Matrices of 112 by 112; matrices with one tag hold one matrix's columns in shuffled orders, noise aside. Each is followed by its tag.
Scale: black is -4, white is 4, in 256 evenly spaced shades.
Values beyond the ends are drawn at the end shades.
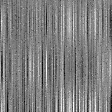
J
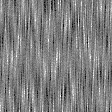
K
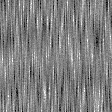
K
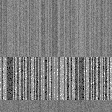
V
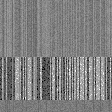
V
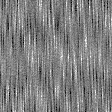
K
